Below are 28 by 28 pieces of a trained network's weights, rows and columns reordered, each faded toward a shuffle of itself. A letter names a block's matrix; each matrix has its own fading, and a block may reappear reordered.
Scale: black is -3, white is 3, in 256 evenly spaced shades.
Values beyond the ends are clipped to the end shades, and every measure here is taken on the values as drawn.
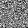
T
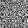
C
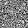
T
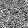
T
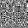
C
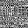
C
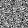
T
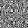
C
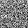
T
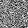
T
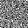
T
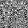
C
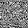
C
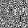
C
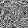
C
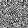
T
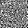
C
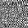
C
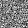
T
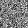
T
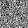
T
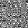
C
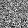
T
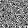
T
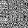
C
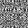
C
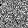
T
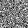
T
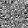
C
